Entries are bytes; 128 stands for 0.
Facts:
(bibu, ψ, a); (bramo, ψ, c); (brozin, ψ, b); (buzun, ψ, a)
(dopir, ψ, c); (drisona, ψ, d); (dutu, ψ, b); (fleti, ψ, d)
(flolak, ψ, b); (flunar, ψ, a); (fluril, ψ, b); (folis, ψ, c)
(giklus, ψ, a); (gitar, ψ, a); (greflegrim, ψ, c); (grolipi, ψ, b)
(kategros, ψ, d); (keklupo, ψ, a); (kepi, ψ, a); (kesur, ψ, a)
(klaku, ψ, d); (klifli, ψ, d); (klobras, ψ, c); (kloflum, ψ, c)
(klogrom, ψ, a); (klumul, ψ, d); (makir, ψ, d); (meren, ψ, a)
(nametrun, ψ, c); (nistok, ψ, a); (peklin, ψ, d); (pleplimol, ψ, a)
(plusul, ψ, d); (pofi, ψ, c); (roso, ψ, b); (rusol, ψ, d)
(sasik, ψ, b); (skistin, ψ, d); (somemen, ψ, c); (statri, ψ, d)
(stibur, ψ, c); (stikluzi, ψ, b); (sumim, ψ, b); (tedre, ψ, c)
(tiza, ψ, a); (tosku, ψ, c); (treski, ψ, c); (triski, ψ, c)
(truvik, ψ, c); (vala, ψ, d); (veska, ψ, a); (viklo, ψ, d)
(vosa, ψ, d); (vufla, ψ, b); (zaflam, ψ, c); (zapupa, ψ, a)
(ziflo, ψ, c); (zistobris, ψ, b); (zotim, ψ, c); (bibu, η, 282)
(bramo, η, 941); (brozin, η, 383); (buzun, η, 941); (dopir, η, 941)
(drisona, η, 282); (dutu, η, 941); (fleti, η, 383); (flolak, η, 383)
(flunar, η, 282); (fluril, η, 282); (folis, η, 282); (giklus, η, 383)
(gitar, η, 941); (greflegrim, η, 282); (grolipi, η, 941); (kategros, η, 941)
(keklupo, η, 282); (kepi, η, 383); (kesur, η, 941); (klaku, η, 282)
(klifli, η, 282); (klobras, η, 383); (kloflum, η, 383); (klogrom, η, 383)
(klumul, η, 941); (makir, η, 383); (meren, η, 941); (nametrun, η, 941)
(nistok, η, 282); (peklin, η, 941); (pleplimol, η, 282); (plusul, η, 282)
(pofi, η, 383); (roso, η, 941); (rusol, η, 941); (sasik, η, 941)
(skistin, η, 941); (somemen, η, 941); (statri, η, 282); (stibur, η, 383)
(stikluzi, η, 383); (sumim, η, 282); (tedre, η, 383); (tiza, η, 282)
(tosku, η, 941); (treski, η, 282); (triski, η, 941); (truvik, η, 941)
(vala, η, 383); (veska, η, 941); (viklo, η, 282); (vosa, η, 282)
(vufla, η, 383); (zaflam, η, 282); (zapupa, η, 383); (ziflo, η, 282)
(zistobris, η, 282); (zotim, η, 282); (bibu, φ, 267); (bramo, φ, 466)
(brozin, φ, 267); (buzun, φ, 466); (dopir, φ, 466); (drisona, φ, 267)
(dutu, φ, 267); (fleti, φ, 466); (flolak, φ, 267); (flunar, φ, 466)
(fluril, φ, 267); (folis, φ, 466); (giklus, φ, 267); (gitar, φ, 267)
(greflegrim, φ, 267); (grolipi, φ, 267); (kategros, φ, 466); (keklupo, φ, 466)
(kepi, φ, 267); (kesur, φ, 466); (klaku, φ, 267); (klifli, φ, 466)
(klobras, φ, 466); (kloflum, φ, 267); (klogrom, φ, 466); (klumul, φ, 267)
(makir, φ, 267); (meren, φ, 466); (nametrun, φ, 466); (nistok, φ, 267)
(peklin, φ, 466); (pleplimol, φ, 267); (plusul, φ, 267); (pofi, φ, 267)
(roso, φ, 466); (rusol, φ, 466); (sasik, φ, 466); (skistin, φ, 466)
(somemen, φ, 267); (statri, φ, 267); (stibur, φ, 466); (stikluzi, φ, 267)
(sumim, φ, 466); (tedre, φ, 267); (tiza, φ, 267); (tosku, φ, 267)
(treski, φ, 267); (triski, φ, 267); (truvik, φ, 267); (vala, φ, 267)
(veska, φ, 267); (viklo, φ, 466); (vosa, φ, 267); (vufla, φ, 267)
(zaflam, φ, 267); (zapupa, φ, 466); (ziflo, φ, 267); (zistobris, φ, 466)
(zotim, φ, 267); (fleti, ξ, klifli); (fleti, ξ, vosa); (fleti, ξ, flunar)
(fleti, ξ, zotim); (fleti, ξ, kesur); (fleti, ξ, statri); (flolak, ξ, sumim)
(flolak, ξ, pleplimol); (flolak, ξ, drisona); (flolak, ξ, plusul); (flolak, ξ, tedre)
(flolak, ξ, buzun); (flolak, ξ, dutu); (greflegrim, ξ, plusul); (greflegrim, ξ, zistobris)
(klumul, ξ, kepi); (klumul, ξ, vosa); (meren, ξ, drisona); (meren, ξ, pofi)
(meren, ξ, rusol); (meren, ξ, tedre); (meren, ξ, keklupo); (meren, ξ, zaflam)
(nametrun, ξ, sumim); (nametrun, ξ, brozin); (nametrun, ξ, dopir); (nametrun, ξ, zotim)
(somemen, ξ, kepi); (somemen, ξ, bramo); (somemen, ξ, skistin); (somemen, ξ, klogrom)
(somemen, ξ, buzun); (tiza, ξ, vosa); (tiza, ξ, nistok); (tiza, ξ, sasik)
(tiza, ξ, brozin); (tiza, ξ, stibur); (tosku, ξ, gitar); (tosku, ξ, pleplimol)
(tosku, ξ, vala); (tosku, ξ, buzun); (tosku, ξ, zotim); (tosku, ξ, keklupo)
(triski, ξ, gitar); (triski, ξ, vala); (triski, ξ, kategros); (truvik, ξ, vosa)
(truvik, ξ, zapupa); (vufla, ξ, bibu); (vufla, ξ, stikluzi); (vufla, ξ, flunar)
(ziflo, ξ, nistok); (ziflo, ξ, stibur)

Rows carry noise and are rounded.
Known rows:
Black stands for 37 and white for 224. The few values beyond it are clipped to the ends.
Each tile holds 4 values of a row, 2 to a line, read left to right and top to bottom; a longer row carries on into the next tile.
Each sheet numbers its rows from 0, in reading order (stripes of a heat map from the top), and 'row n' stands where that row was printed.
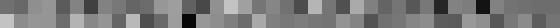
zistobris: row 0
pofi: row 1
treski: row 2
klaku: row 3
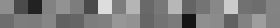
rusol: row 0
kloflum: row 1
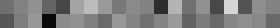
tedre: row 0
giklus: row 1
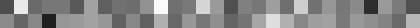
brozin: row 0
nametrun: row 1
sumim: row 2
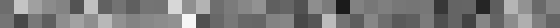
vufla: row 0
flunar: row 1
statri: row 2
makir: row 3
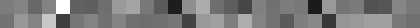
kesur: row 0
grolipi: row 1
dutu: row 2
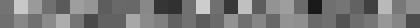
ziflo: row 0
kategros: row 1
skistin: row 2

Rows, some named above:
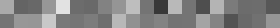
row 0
meren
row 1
treski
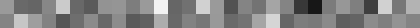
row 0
buzun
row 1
nametrun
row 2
rusol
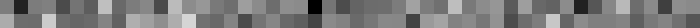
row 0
viklo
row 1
keklupo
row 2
klumul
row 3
folis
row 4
veska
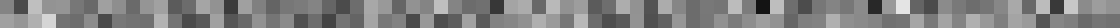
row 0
keklupo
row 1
bramo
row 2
vala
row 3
fleti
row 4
bramo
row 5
greflegrim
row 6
roso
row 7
zapupa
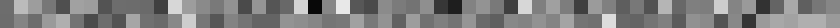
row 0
ziflo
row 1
bibu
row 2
sasik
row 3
rusol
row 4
viklo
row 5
flolak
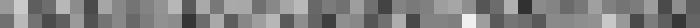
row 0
bramo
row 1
klobras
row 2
somemen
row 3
tiza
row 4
nistok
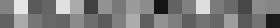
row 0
dopir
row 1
gitar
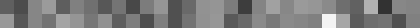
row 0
fluril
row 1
truvik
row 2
tiza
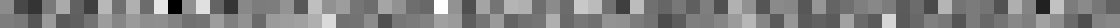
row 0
peklin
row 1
sasik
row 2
keklupo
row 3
stibur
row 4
zotim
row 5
pleplimol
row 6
klifli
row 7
zaflam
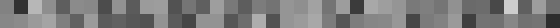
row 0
pleplimol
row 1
somemen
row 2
klogrom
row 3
kepi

